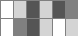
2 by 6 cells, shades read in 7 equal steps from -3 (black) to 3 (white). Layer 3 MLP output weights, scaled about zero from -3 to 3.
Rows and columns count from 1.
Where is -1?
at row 1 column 3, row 1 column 5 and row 2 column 3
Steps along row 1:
down down up down up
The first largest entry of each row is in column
1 1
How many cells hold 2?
4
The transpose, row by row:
3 3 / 2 0 / -1 -1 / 2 2 / -1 3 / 0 2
